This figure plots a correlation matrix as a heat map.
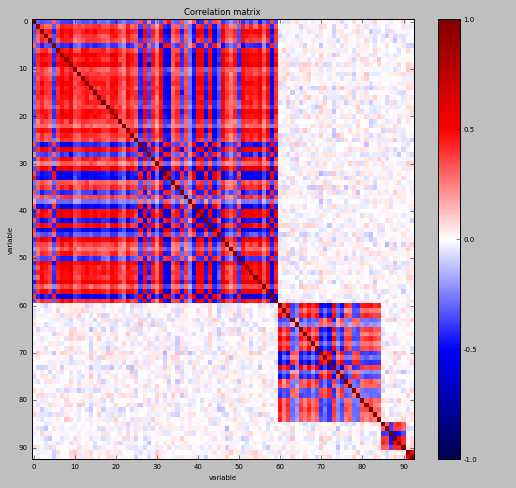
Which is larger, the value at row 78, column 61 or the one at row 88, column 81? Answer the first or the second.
the second
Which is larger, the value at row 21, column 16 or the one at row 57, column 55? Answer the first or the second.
the second
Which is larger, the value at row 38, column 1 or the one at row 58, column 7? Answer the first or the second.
the first
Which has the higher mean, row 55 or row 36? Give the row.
55
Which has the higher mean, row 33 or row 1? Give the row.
1
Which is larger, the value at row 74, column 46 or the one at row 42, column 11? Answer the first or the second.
the first
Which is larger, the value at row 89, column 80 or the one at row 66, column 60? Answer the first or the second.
the second
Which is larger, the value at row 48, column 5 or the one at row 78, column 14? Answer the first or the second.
the second
